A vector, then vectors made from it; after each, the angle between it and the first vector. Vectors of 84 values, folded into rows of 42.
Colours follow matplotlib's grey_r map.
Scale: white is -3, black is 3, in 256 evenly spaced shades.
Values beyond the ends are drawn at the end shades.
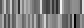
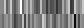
partly aligned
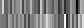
orthogonal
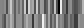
partly aligned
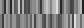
nearly opposite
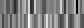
orthogonal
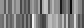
partly opposed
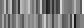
nearly parallel
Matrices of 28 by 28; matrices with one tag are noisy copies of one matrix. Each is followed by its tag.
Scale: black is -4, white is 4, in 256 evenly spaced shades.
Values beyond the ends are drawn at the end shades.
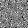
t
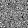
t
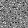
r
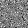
t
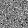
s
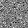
r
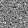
r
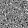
s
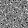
s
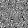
t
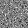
s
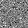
r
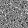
s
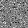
r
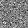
r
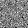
t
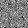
t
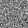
s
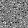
r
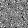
t
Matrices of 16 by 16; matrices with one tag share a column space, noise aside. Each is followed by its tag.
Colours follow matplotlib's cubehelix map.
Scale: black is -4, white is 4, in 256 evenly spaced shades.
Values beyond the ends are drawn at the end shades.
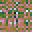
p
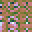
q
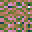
q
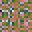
p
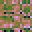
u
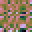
u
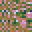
p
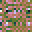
p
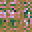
p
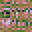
p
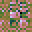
p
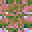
u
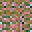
q
